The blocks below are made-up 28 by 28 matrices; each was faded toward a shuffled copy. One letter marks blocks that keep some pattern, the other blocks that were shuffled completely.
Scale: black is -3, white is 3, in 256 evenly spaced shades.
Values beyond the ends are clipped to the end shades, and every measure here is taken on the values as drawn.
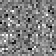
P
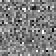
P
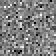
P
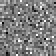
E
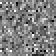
P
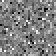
E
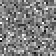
E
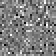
P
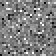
E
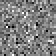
E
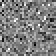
P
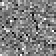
E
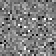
P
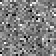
E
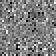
P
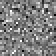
P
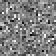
E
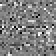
P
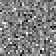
E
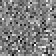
E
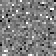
E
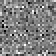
P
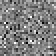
P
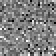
P
